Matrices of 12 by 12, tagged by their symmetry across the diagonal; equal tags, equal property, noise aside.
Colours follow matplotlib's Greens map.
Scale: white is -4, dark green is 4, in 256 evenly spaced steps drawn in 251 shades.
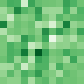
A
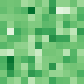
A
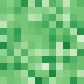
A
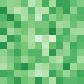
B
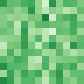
B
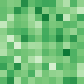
A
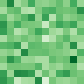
B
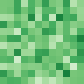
A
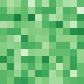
B
